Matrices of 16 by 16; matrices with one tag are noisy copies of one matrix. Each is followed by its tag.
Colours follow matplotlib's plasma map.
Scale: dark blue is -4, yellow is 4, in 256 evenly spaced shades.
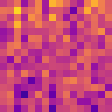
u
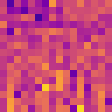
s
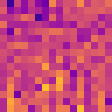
s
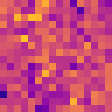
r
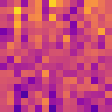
u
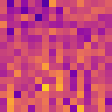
s
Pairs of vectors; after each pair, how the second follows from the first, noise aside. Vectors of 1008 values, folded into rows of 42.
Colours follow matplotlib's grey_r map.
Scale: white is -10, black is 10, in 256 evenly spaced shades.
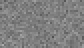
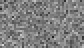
scaled up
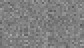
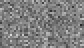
scaled up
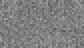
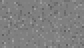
partly zeroed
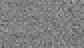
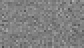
copied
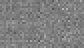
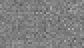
wrapped around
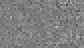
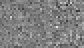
scaled up
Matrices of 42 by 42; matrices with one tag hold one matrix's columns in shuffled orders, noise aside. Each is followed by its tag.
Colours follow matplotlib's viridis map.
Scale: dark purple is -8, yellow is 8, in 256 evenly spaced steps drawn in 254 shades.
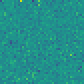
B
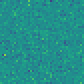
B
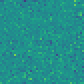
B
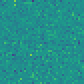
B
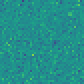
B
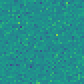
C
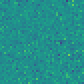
B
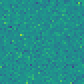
C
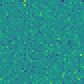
B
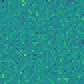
B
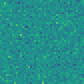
C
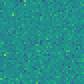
B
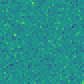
C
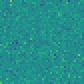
B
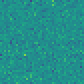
B
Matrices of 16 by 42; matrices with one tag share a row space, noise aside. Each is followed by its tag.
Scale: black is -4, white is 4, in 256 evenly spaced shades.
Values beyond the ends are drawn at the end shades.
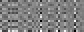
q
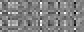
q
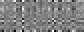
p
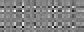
p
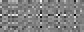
q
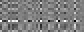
q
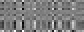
p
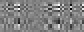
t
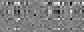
t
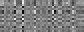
p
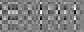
q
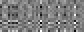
q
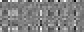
q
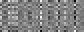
q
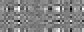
t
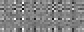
p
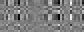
t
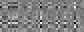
q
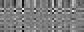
p
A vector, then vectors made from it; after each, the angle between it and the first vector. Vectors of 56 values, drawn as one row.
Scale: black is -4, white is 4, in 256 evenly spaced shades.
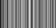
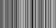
partly aligned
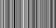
orthogonal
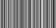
partly opposed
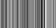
orthogonal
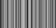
nearly parallel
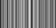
nearly parallel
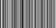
orthogonal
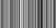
orthogonal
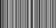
nearly parallel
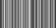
partly aligned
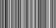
partly aligned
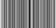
nearly opposite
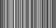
partly aligned
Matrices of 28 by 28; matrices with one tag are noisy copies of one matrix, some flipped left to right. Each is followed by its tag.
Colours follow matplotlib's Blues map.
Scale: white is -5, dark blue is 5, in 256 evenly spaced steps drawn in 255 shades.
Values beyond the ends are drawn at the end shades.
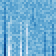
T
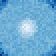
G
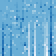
T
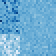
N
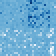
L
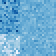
N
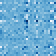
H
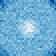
G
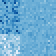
N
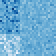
N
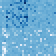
L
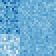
N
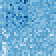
L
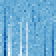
T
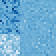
N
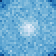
G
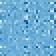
H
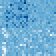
L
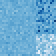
N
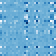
H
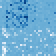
L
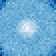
G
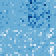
L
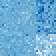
N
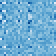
H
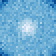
G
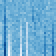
T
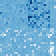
L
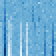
T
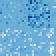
L
